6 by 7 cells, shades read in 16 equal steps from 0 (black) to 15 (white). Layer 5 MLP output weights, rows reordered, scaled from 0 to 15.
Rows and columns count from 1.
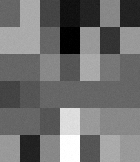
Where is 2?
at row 1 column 5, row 1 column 7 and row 6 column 2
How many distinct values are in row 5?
5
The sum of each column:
41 39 37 40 41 42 40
